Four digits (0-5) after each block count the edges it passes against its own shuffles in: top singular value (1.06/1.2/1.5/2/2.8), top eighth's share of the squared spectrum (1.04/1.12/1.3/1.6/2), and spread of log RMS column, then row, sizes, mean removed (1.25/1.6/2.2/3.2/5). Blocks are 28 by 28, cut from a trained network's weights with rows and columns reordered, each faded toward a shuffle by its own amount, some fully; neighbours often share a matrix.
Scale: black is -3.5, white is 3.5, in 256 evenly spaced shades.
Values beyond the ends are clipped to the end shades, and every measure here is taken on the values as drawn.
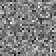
1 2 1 0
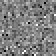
0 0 0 0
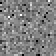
0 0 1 0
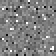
1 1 0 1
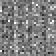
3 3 1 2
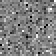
0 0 0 0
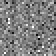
0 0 0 0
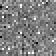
1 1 0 0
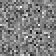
2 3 0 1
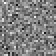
0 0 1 0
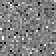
0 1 0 0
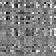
3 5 2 4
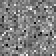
1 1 0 0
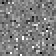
0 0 0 0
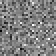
0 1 0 1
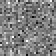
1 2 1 0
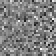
2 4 2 1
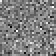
2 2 0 0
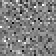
2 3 0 1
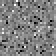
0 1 0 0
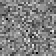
0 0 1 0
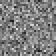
1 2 0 0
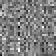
3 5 2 1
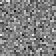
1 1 0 0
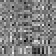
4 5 3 2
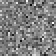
0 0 0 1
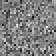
0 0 1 0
